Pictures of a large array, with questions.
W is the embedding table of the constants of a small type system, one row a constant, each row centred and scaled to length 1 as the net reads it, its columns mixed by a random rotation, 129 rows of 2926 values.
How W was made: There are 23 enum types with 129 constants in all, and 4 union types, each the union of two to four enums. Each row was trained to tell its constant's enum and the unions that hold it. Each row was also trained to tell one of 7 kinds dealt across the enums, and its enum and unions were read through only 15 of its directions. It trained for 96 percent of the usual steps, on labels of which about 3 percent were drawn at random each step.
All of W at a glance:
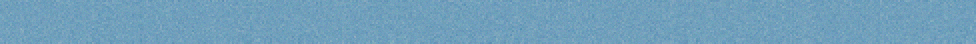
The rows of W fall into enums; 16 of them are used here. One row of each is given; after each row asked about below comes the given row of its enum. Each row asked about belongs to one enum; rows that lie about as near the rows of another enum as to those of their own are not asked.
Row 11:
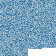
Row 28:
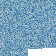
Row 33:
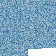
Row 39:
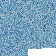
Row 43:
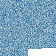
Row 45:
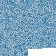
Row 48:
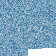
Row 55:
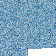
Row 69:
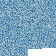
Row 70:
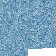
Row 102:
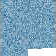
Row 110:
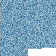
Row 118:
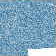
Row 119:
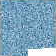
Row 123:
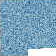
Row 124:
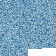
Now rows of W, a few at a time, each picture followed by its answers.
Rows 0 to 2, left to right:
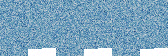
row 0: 11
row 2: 33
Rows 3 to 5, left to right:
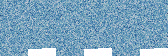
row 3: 33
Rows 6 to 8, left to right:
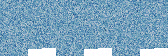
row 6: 124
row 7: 11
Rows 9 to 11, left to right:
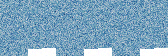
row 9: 55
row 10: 55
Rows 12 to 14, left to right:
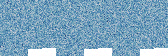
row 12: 124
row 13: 39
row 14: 39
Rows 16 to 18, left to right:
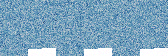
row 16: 124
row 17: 11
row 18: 43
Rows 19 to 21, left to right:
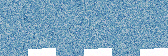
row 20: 119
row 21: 45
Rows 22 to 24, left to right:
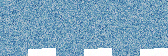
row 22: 43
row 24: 45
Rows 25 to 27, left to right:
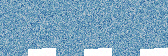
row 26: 39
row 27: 123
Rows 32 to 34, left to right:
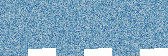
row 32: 119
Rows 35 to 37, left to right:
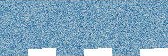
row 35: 39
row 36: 110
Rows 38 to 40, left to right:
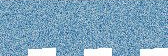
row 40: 123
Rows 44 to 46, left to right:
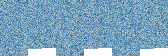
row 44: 55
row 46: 48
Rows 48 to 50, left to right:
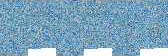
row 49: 43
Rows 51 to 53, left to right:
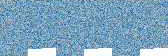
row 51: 118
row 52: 45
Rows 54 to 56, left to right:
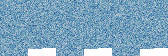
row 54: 39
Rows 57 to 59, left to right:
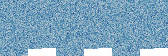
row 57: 102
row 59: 55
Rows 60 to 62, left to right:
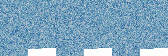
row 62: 11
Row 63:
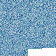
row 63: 70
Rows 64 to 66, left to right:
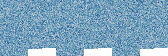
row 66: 110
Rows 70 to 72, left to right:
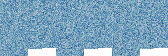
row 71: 45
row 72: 123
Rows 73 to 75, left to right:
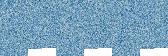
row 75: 48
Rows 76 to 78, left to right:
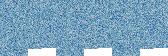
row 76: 102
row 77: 110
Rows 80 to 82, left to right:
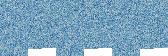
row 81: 45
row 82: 55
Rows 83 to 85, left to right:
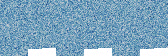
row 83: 55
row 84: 118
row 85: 118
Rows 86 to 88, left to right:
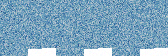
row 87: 124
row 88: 110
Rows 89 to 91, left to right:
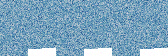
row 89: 118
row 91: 70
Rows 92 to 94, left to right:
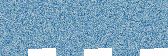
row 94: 70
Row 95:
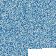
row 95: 28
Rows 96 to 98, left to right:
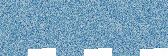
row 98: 43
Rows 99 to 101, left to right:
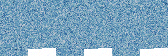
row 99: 102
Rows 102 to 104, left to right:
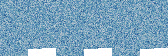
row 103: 123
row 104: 48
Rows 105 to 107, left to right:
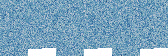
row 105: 43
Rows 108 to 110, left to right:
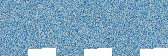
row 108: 110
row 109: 123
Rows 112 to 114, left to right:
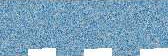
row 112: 39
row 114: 123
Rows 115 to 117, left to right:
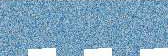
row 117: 11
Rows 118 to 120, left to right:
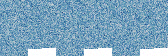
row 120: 43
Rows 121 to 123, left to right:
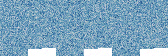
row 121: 11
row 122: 110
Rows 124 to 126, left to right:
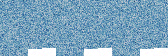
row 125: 118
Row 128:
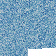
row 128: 70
